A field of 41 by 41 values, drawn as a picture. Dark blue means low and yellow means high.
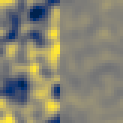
Mirror symmetry: none. Grain: blotchy. Ninth with the lowest average: top left. Seam: vertical, 50% of the way across, the right part calmer.
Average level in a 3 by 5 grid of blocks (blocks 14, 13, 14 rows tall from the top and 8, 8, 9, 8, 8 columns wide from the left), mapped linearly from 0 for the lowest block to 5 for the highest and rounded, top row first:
10434
35533
24333
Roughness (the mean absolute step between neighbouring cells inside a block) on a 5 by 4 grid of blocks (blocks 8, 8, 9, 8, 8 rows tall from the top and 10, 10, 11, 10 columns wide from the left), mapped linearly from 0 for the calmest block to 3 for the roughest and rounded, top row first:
2300 / 3300 / 2200 / 2200 / 2200
